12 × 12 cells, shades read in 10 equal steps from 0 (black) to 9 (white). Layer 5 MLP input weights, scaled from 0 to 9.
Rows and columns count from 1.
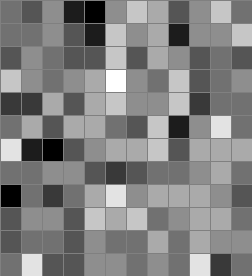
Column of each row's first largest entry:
7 6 6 6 6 11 1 11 6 5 8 2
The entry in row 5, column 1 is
2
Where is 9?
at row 4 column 6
